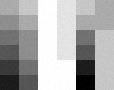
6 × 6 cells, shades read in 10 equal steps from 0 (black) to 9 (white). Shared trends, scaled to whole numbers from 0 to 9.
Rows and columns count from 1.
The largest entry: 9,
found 8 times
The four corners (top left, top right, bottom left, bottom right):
6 6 1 7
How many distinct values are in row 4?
5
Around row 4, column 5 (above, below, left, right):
4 1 8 7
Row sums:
43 40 37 35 32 29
